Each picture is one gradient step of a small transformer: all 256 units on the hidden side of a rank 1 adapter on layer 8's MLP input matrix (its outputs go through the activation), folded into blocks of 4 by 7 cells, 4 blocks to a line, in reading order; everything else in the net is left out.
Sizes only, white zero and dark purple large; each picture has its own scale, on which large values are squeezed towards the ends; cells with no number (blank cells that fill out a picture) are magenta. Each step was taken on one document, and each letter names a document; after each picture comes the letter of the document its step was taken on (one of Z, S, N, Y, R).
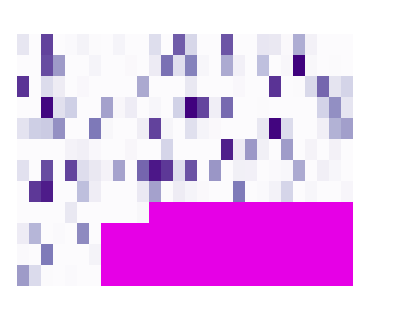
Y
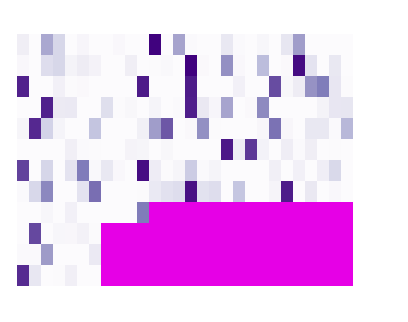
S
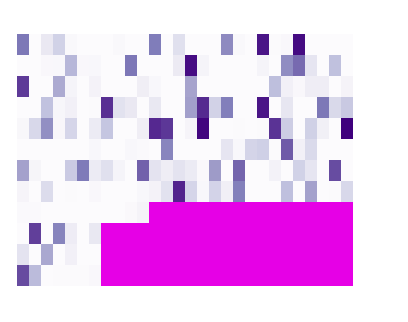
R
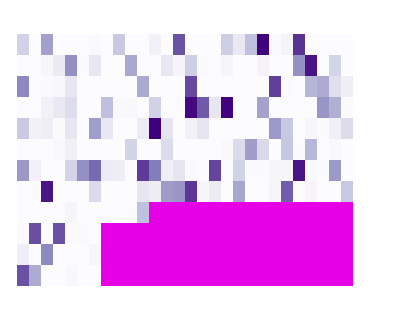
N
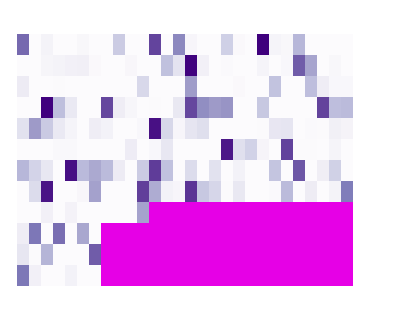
N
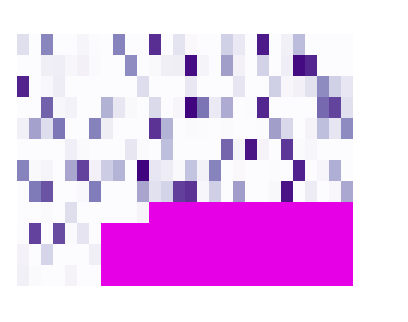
S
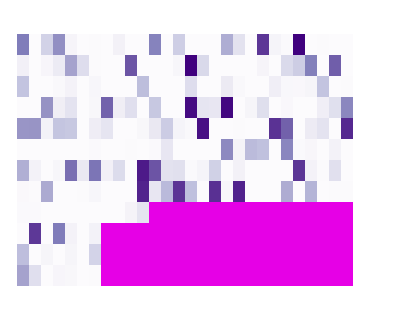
R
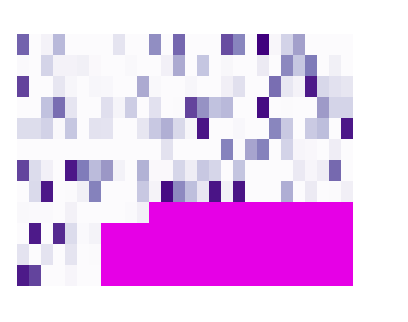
R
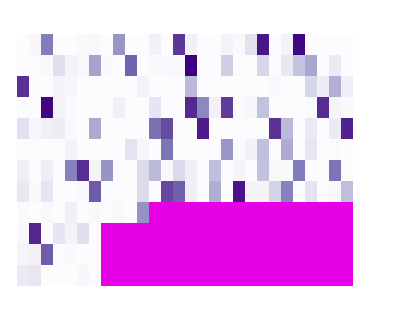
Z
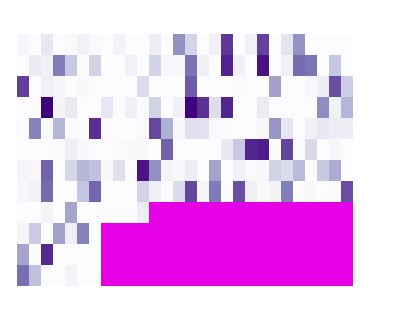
Y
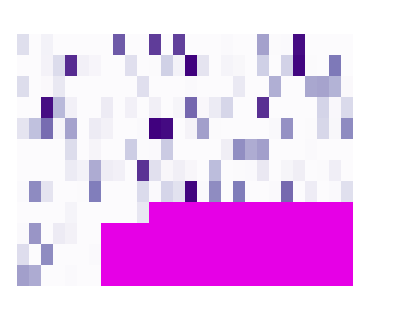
S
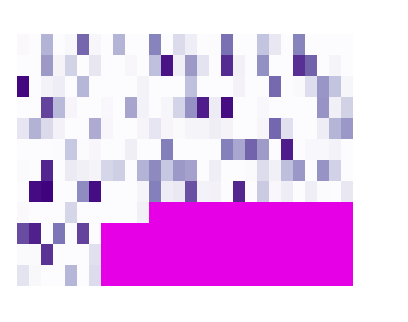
Y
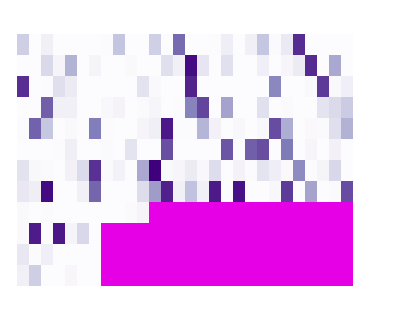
N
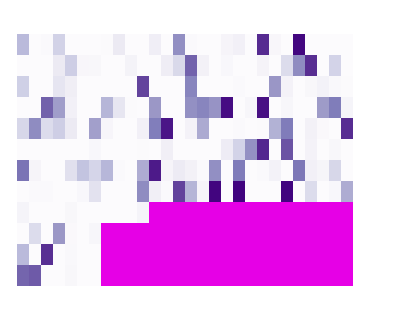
R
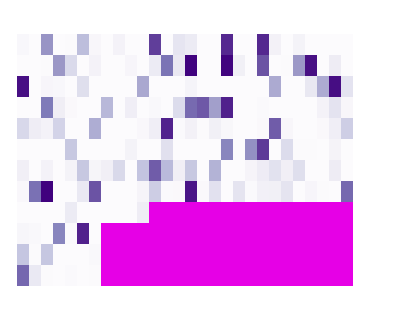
Y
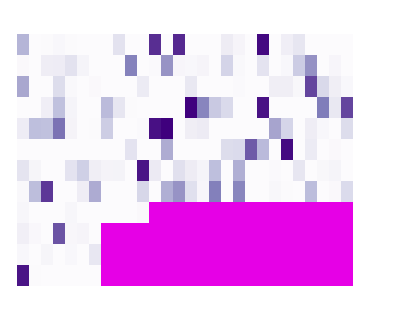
S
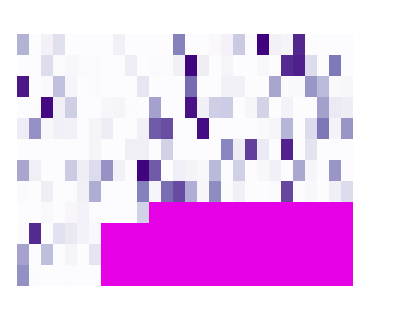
R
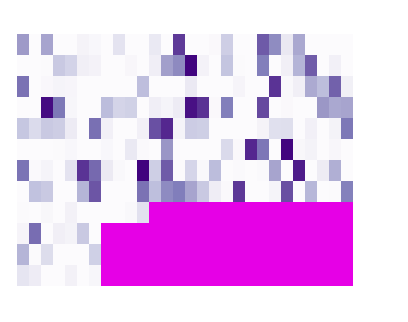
S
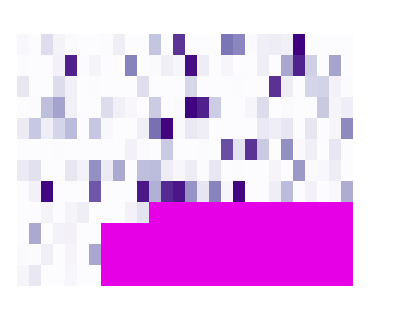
N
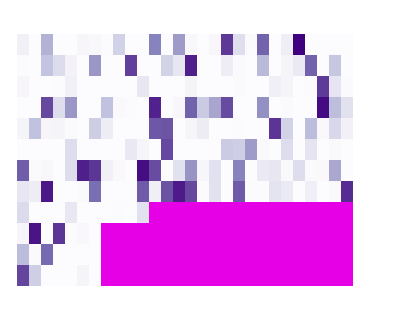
Z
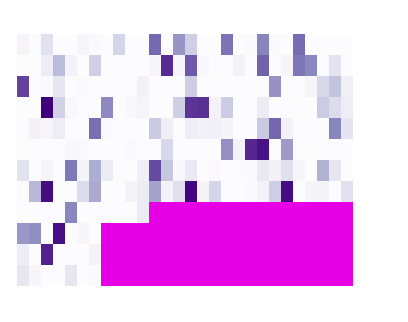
Y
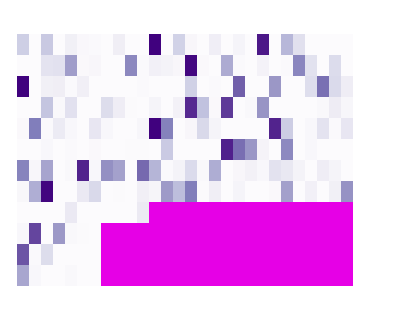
S
